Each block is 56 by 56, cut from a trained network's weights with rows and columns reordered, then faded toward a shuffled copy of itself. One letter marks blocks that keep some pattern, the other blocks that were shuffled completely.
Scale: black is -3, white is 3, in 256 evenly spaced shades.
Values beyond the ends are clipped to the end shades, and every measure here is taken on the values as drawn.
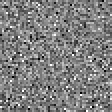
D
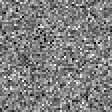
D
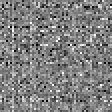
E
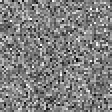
D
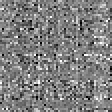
E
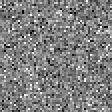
D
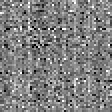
E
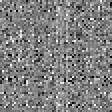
E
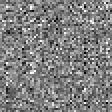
E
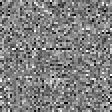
E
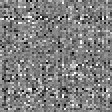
E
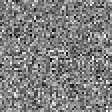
E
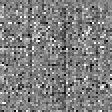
E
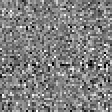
E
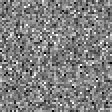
D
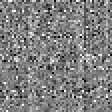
E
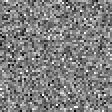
D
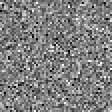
D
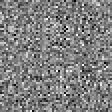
E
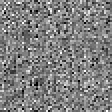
E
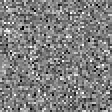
D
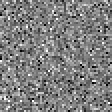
D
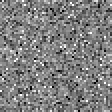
D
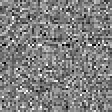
E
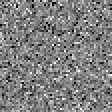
D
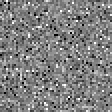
D
